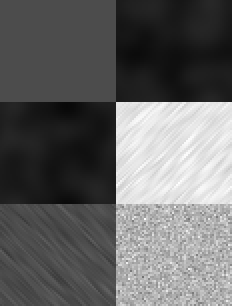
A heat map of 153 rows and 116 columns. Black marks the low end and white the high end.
The table splits into 3 rows of 2 panels. Panel 1,1: low, flat. Panel 1,2: very low, smooth, faint in contrast. Panel 2,1: very low, smooth, faint in contrast. Panel 2,2: very high, slanting up to the right, faint in contrast. Panel 3,1: low, slanting down to the right, faint in contrast. Panel 3,2: high, fine-grained.
